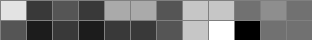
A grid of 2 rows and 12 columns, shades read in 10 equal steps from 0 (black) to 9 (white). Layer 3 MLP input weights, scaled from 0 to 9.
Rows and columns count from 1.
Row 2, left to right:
3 1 2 1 2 2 3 7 9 0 4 4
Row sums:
57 38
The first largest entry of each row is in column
1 9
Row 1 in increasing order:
2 2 3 3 4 4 5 6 6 7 7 8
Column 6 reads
6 2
